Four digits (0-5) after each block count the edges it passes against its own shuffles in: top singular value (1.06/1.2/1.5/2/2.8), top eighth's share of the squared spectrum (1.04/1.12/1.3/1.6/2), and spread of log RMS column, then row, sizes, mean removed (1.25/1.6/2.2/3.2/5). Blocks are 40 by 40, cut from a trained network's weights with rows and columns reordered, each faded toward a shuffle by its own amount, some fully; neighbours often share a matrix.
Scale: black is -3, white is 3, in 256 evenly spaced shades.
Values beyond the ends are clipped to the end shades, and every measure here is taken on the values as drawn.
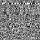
3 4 1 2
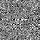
3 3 0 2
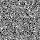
1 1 0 0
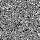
0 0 0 0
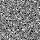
0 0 0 0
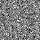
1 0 0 0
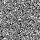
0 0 0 0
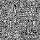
2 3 2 1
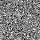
0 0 0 0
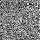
2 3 1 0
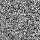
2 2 1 0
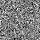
0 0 0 0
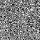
2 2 0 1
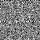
2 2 0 1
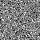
0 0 0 0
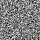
0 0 0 0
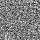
1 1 0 0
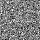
0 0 1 0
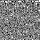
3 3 0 1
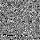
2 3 0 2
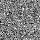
2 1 0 0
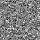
2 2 0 1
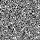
0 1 0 0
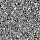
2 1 0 0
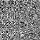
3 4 2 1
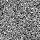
1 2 0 0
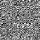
3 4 2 2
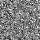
1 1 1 0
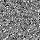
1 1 0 0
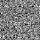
3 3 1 2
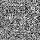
2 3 0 1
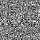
3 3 0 2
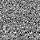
2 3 0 1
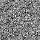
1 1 0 0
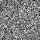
0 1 0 0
